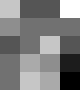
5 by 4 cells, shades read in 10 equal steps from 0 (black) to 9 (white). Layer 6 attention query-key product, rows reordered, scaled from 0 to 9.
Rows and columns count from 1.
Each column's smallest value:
3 3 3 0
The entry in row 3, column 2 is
4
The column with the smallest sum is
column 4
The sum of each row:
22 17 17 16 17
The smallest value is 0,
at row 5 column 4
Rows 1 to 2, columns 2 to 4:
3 3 9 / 4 4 4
